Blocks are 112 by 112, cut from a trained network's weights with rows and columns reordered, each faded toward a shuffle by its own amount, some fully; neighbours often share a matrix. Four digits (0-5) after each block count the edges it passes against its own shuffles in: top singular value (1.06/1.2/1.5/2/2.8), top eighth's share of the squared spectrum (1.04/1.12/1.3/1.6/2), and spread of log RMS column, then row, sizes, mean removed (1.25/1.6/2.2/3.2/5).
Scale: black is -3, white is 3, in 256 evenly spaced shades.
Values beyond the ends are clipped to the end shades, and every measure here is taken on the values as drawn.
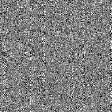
3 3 3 1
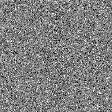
2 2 2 0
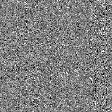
3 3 3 1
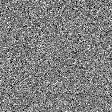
2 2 0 1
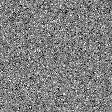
1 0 0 0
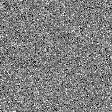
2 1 1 0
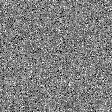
1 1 0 0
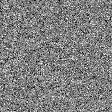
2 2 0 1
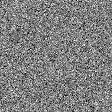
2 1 0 0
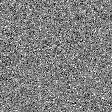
0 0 0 0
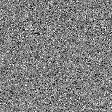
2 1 0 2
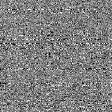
3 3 1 4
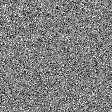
0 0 0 0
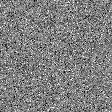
0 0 0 0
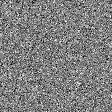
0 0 0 0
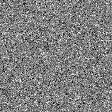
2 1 0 1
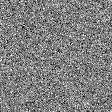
0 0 0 0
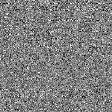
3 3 1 3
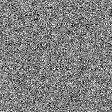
2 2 0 2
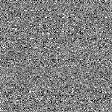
3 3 1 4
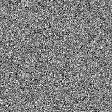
3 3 1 1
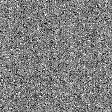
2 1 0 1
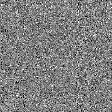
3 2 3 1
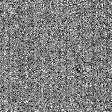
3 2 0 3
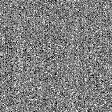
2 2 0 1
